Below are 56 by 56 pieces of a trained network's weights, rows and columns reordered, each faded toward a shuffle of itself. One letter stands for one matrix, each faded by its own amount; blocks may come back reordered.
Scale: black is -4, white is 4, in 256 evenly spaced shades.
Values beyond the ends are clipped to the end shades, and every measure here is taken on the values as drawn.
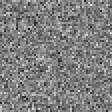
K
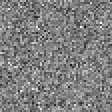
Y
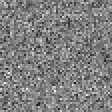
K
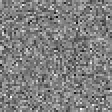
Y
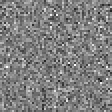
Y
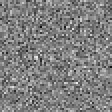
K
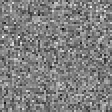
K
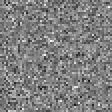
Y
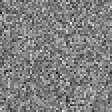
K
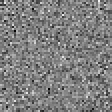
Y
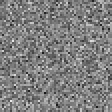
K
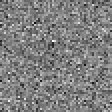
Y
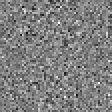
Y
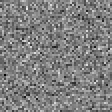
K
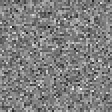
K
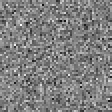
Y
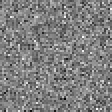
Y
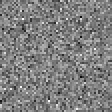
Y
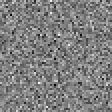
Y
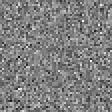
Y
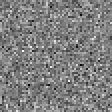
Y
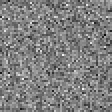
K
